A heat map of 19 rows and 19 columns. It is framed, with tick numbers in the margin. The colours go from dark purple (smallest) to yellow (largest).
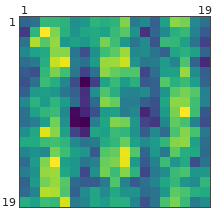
Streaks run downward. The histogram is bell-shaped. No single row or column stands out from its neighbours. Stripes running up and down repeat 3 times from left to right. There is no overall slope. No seam splits the table.
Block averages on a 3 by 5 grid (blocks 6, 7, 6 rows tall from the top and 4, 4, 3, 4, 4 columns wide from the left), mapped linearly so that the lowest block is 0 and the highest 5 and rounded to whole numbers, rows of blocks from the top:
3 3 5 1 2
3 0 4 1 4
4 2 4 2 3
